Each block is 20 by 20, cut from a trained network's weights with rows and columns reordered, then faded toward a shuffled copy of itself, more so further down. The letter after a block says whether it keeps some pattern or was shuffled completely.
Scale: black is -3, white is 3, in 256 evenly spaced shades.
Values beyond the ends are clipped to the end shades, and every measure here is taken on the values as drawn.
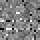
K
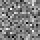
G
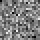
G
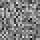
K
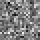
G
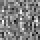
K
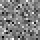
G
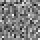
K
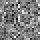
K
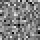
G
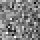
G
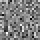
K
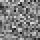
K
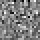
K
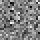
K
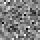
G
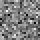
G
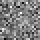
G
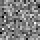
G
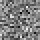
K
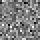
G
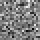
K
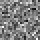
G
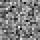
G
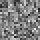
K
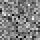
K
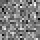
K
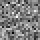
K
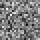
G
